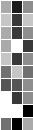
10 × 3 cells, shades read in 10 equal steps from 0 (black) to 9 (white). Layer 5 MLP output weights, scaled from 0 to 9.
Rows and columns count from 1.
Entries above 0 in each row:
3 3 3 3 3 3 3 3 2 2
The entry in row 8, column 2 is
2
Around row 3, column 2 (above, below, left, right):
2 9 6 5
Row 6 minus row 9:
-5 -2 4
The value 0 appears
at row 9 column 3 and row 10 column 2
